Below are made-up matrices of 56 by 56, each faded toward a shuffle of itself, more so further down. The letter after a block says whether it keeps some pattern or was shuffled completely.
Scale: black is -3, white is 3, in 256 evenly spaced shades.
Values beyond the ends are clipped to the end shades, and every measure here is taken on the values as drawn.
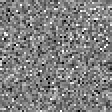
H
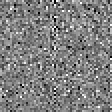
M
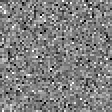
H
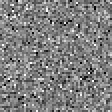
H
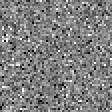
H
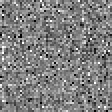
M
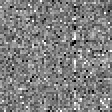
M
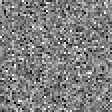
M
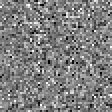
M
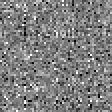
M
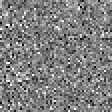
M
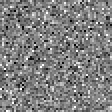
H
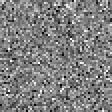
H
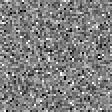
H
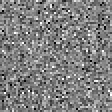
M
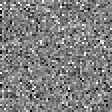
M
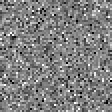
H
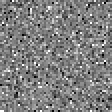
H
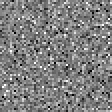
M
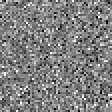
M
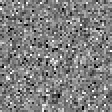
M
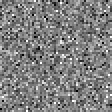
H
